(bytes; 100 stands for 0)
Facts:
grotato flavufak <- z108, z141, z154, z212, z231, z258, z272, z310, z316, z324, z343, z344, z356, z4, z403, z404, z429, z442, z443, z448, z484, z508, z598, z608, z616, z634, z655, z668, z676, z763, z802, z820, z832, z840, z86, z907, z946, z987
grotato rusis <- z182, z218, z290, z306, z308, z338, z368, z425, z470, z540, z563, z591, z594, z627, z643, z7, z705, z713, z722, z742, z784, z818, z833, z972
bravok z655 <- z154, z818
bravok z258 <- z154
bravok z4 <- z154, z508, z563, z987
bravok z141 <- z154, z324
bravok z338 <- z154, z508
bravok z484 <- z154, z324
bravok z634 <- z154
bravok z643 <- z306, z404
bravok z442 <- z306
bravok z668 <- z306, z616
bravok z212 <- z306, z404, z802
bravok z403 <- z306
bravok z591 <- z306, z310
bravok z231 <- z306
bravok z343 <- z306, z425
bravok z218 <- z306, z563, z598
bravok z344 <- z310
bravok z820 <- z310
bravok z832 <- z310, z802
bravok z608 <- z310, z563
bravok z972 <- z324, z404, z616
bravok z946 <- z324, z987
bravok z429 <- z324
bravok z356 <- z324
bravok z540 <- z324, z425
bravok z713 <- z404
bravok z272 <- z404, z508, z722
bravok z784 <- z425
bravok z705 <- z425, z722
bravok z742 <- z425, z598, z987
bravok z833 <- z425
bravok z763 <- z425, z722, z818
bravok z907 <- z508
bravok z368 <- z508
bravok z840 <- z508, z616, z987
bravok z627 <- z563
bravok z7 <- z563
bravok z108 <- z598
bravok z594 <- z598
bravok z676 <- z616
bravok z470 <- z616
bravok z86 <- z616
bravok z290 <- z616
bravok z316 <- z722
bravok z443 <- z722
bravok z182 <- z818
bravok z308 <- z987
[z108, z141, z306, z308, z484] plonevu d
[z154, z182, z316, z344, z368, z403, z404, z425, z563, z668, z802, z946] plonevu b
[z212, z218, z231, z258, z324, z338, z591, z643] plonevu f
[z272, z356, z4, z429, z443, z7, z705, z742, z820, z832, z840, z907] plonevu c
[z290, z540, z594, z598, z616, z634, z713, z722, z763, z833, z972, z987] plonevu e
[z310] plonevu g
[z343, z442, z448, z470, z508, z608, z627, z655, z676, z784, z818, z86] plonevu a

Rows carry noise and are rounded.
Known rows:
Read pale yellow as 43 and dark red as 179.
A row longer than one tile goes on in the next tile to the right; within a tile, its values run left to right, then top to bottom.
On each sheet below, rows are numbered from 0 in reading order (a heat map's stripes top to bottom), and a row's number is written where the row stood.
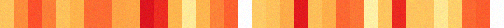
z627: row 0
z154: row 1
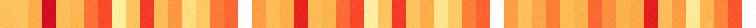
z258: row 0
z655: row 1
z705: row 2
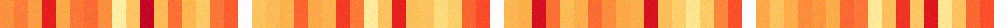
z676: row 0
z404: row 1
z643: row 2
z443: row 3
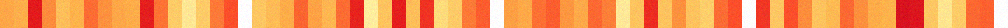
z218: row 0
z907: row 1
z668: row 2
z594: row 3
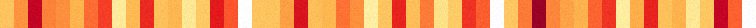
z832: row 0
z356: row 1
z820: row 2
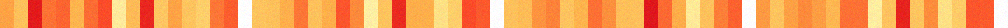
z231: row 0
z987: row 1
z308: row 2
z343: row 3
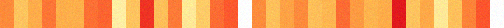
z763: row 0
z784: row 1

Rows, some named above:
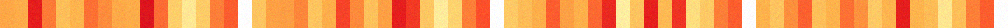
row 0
z218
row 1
z563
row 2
z907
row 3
z540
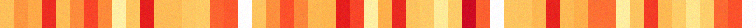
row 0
z616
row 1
z310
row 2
z154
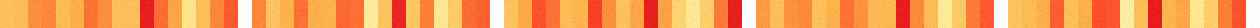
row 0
z308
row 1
z763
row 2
z306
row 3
z742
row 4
z508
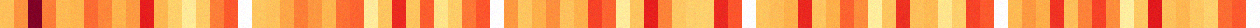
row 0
z591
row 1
z272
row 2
z598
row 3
z324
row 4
z616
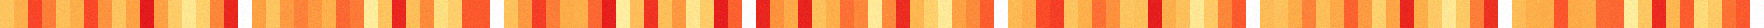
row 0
z306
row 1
z343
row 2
z608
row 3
z182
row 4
z972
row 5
z425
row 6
z840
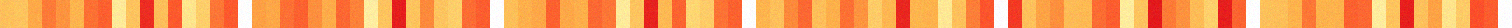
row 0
z272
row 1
z668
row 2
z840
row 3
z540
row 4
z108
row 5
z448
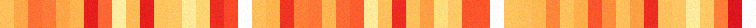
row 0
z802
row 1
z212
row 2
z722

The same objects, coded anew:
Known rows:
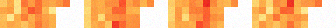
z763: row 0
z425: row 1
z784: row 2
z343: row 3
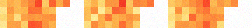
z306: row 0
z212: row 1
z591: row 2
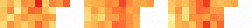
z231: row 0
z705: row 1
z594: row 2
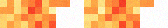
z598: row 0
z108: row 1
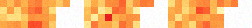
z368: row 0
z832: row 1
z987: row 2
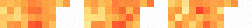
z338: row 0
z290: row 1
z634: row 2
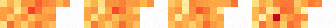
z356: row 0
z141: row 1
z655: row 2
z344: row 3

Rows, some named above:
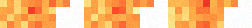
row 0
z324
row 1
z987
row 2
z643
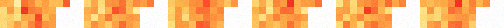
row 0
z182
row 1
z448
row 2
z540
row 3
z343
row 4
z324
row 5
z713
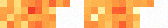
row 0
z324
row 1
z907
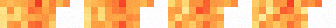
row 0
z713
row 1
z218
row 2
z946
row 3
z212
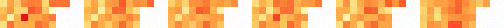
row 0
z310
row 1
z668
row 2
z4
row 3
z608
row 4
z616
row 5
z308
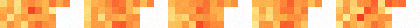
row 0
z154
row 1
z563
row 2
z722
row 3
z972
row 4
z802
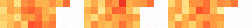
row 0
z818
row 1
z343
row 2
z448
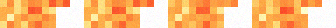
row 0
z616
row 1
z616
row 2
z840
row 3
z508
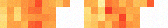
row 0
z742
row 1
z182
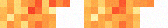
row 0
z404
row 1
z272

